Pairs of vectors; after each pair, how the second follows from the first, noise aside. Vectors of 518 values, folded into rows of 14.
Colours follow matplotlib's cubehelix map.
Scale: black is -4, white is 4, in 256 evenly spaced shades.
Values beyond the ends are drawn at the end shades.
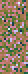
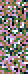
scaled up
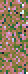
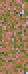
shrunk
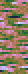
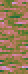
shrunk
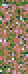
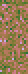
shrunk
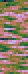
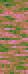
shrunk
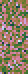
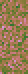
shrunk
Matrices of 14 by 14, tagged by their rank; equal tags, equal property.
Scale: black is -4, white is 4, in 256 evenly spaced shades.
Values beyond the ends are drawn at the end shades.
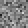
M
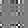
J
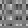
J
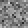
M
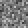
M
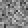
M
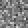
M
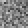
M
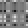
J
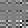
J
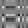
J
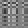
J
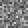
M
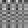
J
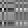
J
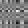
J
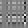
J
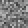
M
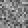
M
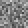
M
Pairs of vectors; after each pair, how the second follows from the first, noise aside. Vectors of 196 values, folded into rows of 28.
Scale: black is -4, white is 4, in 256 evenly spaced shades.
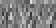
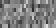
shuffled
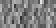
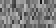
sign-scrambled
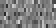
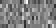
shuffled
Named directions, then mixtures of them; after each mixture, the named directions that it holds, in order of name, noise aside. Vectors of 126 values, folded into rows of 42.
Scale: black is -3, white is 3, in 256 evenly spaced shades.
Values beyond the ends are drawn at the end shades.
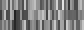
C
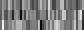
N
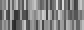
C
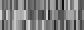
C, N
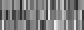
C, N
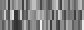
C, N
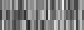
C, N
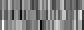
N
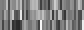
C, N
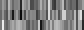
N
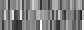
C, N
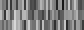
C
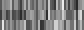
C, N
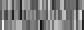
N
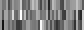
N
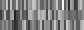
C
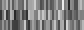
C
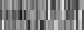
C, N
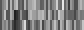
C
